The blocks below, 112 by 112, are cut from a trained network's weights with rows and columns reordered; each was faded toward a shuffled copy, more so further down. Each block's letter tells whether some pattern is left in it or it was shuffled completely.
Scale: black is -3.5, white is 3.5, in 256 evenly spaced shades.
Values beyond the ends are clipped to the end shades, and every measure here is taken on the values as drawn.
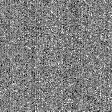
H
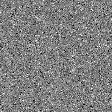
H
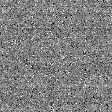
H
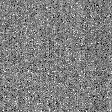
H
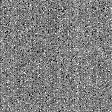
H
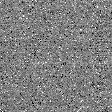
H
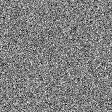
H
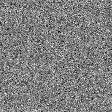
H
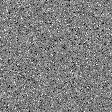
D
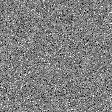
D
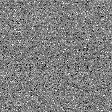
H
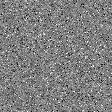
D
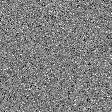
D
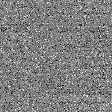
H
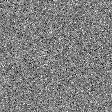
D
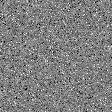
D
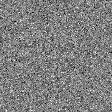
H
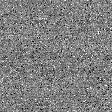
H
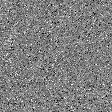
D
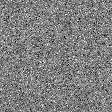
D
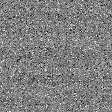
H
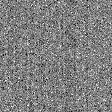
H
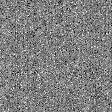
H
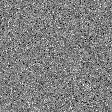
D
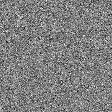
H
